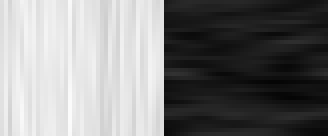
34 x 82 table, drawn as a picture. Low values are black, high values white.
It is made of 1 by 2 panels. Panel 1,1: very high, streaked downward, faint in contrast. Panel 1,2: very low, streaked across, faint in contrast.
